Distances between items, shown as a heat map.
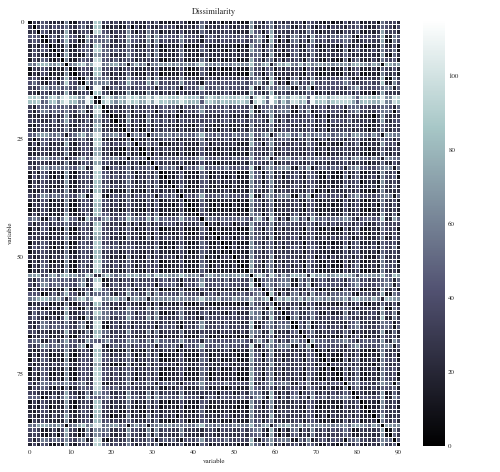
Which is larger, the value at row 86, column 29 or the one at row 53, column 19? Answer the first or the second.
the second
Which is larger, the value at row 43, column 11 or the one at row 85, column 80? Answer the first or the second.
the second
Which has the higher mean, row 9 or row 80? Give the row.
9
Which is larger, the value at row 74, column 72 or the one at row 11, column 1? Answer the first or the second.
the second
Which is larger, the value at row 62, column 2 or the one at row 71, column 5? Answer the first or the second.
the first
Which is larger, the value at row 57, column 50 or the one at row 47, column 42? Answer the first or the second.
the second
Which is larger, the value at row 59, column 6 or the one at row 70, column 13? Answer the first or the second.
the first
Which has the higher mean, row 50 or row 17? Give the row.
17
